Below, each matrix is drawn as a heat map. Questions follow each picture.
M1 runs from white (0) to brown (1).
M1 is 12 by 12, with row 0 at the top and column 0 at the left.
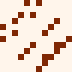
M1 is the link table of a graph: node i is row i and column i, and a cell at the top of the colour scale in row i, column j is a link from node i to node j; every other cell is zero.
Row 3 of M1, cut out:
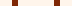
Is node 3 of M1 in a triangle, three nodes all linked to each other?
no
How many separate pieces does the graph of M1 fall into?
2
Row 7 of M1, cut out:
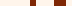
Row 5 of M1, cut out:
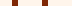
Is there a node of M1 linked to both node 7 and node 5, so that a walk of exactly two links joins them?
no
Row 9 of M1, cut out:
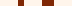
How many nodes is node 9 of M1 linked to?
3
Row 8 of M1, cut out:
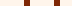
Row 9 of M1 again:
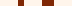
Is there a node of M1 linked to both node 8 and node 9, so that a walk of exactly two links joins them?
no
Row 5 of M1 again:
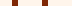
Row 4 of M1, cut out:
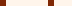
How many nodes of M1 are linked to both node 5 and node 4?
0
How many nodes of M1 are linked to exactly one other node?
2
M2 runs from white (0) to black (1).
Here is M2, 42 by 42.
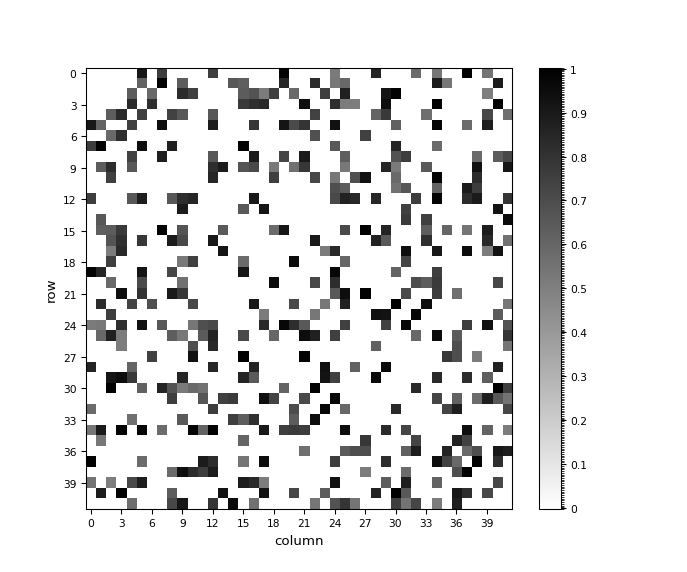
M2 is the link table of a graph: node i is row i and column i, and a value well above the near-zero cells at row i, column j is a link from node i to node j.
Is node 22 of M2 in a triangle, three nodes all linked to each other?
yes
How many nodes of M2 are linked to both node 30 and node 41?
4
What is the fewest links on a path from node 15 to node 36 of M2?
2
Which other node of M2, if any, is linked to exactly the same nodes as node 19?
node 7
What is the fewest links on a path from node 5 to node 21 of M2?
1
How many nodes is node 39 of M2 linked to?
12
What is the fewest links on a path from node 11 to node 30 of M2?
1
